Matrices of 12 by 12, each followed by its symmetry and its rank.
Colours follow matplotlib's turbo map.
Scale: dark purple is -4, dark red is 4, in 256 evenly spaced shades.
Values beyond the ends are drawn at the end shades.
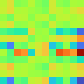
neither, rank two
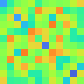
symmetric, full rank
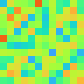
symmetric, full rank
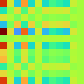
neither, rank one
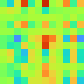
neither, rank two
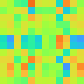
neither, rank two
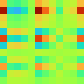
neither, rank one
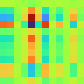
neither, rank one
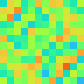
symmetric, full rank
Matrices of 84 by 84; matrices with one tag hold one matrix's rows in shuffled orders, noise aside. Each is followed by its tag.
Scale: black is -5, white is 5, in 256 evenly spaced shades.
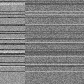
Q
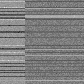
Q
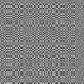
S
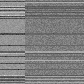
Q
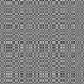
S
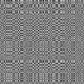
S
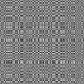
S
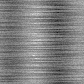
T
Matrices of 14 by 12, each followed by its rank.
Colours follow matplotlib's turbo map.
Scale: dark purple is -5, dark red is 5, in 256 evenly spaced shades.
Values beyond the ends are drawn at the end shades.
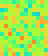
full rank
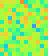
full rank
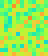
full rank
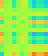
one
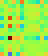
two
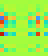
one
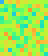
full rank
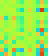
two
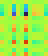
one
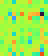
two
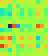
two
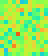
full rank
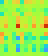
two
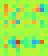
two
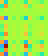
one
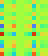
one
